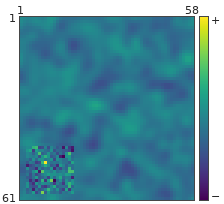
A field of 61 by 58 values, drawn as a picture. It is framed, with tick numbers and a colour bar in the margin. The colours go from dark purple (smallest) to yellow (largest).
Histogram: heavy tails on both sides. Odd patch: rougher, in the bottom left. Roughest part: bottom left. Grain: blotchy. Slope: none.
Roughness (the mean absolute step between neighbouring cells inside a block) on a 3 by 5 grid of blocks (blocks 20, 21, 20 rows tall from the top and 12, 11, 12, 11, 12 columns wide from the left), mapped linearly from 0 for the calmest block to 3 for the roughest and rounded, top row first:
00000 | 00000 | 32000
